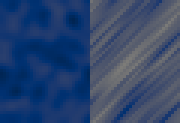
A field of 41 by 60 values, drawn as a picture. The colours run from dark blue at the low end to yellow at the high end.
The table splits into one row of 2 panels. Panel 1,1: very low, blotchy, faint in contrast. Panel 1,2: low, slanting up to the right.
